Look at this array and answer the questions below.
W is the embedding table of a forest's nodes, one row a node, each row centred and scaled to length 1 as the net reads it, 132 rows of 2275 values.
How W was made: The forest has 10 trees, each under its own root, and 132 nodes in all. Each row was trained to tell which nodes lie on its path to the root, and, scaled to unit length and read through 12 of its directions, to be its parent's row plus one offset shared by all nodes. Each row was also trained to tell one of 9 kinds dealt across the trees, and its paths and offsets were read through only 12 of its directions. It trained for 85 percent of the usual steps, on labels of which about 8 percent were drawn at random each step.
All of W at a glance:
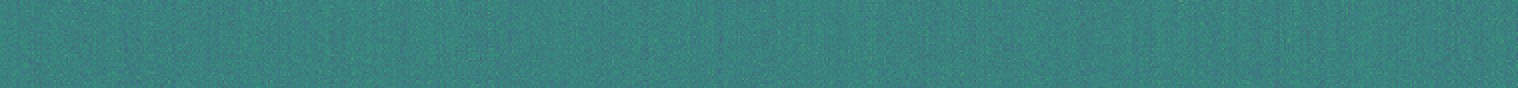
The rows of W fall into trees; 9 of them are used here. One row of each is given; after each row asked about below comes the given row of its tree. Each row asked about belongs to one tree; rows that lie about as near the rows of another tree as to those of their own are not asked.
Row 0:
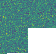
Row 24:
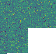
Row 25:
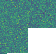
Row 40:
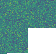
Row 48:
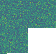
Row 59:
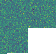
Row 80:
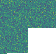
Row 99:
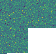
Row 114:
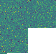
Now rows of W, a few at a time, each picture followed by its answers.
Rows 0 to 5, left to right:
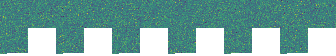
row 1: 25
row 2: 48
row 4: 114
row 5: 0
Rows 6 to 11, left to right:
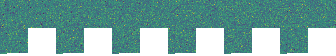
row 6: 24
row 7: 25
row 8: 0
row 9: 80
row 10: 25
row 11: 0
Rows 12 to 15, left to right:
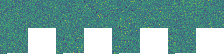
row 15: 40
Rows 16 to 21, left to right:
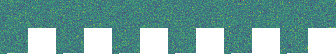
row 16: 80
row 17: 114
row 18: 24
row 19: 48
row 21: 0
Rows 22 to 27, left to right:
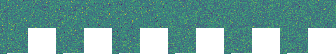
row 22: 24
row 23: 99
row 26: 99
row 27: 59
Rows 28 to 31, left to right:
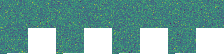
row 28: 99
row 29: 59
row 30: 80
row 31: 40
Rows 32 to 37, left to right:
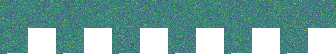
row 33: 48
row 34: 0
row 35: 80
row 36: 24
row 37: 0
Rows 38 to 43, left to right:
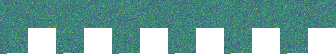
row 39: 80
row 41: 48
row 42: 0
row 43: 0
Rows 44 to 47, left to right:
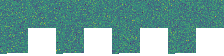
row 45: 114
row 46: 24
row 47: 59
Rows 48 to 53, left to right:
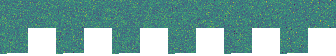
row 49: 80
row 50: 48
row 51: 80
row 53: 114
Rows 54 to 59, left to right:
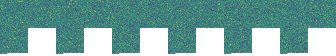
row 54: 24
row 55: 24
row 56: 99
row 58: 59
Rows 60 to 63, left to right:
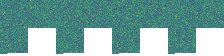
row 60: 59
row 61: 59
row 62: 80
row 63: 114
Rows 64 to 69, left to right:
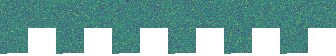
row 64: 24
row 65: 80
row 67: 25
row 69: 25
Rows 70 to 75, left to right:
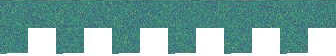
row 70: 59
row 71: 99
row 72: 48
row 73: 24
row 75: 99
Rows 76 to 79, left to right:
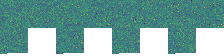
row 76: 80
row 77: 25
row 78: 59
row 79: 24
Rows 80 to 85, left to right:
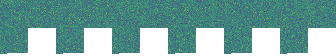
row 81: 0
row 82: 40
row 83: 0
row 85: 40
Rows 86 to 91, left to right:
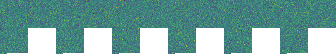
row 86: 48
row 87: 48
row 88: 24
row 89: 24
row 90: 24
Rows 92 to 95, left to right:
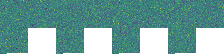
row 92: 114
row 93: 80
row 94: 25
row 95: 48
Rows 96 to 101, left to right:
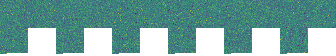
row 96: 114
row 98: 114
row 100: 40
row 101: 114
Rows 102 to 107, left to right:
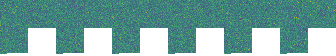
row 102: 59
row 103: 48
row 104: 99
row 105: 48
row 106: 48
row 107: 80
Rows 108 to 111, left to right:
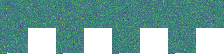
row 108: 24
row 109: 59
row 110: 0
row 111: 80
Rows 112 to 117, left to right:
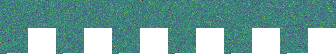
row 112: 114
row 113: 59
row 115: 40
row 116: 0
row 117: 99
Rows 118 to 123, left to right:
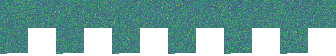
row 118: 40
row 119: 80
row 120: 24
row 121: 48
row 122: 48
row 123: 48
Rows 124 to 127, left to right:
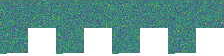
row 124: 48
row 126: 0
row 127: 114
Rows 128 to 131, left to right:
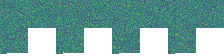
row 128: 80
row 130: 40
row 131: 24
